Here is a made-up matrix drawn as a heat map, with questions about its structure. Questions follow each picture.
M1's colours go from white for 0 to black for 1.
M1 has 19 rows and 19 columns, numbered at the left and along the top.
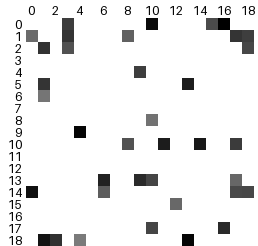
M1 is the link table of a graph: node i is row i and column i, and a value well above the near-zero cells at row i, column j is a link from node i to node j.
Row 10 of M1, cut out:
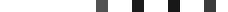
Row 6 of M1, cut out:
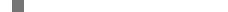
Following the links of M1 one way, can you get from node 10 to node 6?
yes
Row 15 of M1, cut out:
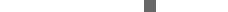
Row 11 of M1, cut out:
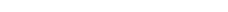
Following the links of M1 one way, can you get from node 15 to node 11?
no
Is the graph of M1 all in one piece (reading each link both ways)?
no
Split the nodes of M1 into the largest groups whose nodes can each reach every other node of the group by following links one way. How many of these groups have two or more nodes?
2
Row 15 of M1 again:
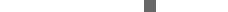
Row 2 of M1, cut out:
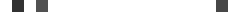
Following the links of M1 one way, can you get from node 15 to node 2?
no
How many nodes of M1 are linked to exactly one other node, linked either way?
2
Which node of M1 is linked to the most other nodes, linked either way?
node 1
